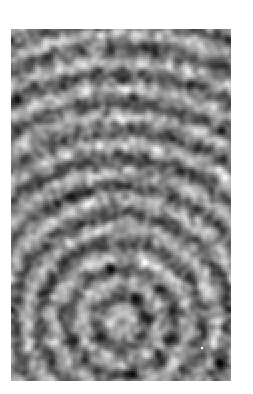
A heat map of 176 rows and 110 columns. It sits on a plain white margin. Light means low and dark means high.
The field is mottled with small blotches. Concentric rings centre on the bottom middle. No overall slope runs across the table. One lone cell stands out, far lower than its neighbours.
